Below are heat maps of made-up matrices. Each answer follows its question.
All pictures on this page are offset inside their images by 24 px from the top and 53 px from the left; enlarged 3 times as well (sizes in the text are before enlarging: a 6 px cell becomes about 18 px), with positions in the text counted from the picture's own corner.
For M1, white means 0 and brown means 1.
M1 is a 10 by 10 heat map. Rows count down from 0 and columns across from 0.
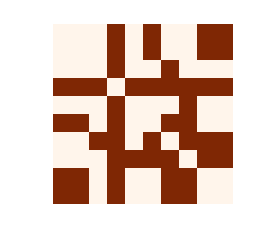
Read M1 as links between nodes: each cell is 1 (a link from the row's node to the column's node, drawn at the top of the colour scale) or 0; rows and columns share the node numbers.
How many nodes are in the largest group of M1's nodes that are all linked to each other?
4
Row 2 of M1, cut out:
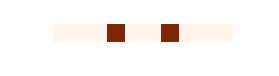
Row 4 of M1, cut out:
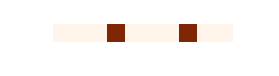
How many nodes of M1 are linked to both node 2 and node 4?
1
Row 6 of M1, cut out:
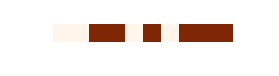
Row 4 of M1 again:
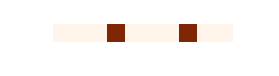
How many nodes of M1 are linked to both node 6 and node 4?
2
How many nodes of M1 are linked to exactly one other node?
0
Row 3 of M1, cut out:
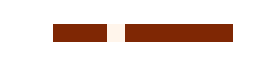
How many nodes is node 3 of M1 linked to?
9
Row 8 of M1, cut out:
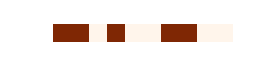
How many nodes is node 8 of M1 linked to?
5
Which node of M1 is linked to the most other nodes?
node 3
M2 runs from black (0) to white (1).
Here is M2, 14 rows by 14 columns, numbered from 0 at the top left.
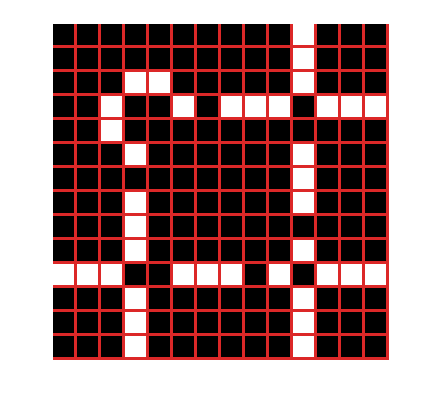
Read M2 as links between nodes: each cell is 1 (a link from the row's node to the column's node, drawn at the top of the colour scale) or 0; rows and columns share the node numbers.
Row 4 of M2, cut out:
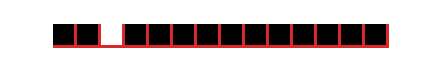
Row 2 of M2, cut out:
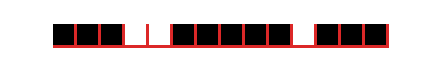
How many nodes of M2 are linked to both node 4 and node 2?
0
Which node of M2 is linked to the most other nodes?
node 10
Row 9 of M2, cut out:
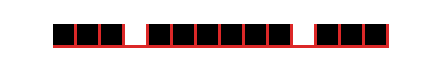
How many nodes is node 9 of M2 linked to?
2
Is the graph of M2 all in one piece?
yes
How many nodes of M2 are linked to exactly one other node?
5
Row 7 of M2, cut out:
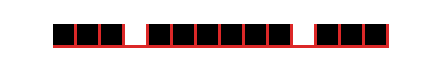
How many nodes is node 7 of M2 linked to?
2
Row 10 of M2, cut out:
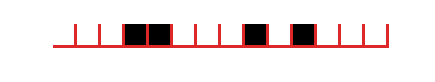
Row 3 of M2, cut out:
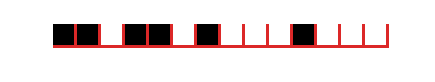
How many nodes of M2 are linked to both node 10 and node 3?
7
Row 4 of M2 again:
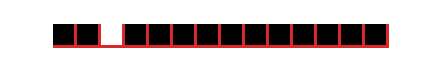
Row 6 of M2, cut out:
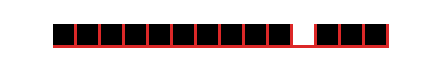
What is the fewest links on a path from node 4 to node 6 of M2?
3
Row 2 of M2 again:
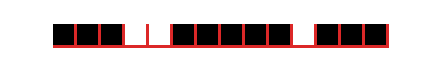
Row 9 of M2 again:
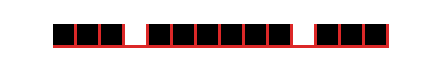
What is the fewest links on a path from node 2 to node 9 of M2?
2
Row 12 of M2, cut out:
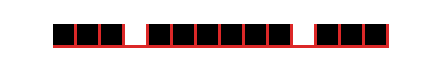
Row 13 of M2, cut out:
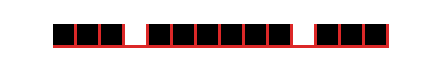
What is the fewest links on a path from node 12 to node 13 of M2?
2
